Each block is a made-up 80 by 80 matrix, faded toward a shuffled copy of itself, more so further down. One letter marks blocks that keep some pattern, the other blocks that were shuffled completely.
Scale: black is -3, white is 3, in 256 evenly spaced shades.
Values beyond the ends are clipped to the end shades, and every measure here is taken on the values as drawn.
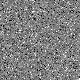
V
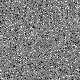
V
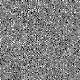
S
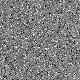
V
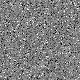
V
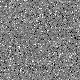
V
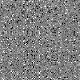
S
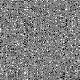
S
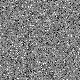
V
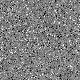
V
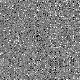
S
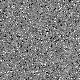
V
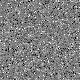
V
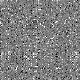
S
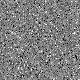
V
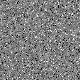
V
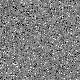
V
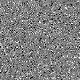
S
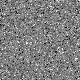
V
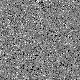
V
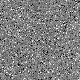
V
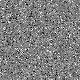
V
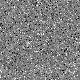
V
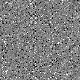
S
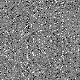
S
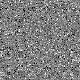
S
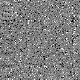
S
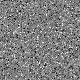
V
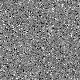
V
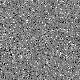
S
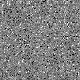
S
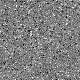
V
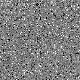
S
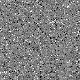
S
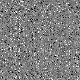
S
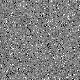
S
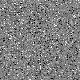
S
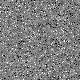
V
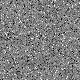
V
